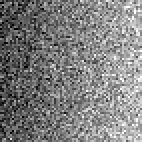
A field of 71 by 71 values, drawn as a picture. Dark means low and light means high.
The histogram is bell-shaped. There are no regular stripes. Fine speckle covers the field. No single row or column stands out from its neighbours. There is an overall slope up to the right.
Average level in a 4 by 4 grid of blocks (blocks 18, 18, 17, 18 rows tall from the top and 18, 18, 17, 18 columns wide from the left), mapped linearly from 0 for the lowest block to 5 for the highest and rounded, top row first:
0 2 3 5
0 2 3 5
0 2 3 5
0 2 4 5
